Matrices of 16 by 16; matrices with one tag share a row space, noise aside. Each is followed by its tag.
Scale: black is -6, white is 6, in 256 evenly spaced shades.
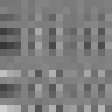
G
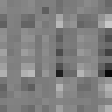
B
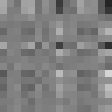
B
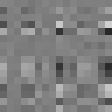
B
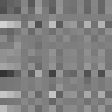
G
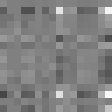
B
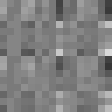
B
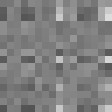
B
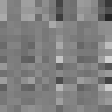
B
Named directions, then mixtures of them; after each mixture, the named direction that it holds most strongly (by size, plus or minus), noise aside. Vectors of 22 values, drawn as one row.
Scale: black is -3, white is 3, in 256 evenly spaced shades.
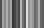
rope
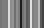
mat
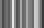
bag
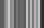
mat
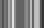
bag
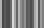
rope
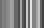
rope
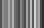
bag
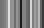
mat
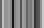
bag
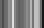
bag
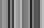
mat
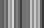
mat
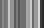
mat
